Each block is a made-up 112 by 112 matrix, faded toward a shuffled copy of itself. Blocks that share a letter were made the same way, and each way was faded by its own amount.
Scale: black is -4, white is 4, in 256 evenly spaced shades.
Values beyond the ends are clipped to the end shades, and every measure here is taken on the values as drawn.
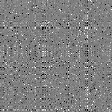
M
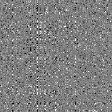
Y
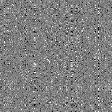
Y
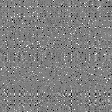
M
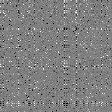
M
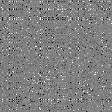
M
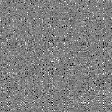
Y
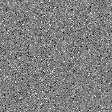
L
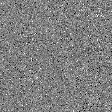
L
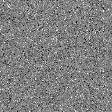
L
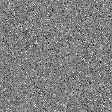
L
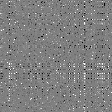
M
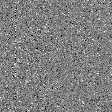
L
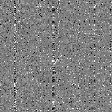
Y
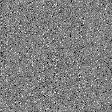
L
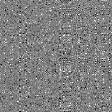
Y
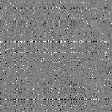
M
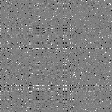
M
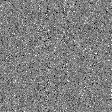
L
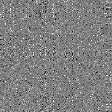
Y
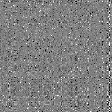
Y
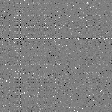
M
